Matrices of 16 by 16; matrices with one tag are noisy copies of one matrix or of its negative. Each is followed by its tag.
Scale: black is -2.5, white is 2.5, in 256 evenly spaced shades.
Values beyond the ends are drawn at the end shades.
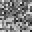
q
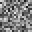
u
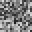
q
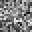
q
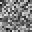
u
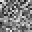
u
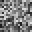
q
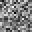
u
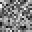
u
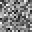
u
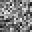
q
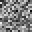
u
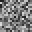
u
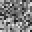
q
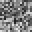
q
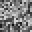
q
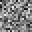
u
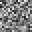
u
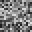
q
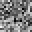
q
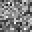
q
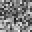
q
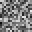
u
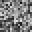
q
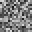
u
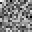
u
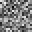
u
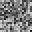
q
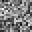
q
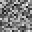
u
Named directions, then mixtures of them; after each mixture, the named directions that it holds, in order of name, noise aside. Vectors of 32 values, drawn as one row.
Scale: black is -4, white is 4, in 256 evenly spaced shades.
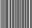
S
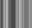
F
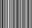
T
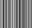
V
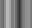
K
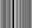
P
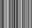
F, T, V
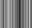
K, S, V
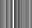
P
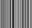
F, P, S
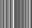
P, S, V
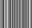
F, S, V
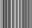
K, P, V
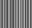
S, V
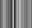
F, K, P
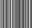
S, V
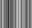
K, T, V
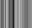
F, P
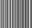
S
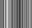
F, K, V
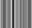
P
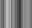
K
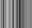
K, P, V
